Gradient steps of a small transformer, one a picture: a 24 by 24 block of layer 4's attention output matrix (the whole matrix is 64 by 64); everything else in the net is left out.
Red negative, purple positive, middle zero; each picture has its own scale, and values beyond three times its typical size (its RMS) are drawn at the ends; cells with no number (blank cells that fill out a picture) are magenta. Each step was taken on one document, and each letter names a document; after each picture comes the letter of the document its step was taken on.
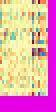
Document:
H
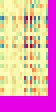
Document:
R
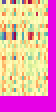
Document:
H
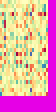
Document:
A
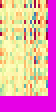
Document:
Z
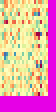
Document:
A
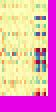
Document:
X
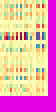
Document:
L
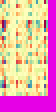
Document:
H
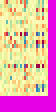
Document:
L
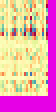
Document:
Z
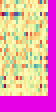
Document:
H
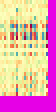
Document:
Z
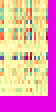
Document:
Z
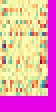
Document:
A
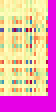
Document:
R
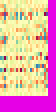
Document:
A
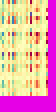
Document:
X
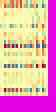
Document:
L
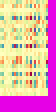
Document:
R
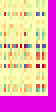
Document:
L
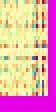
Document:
L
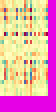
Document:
Z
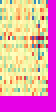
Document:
H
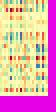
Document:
L
